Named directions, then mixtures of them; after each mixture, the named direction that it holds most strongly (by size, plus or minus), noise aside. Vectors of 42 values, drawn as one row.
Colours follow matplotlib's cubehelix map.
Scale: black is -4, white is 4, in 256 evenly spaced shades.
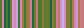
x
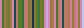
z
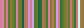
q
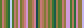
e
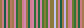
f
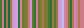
x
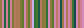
f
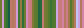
x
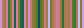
q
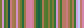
q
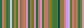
e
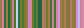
q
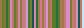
e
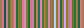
f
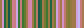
x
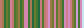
z
